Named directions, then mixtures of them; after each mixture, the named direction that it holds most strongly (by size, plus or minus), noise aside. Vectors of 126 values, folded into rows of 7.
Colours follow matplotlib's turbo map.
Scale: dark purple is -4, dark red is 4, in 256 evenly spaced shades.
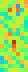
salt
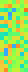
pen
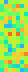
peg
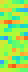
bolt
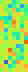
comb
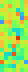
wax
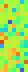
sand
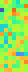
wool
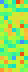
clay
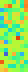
pen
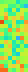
salt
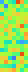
clay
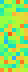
clay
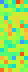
clay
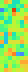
wool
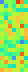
clay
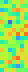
peg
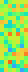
peg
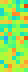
wool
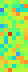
wool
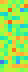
bolt
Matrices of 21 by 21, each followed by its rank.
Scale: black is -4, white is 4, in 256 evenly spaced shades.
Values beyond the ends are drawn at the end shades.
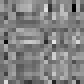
three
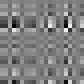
one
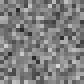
full rank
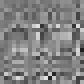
three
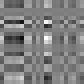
one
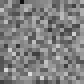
full rank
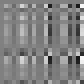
one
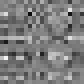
three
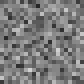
full rank
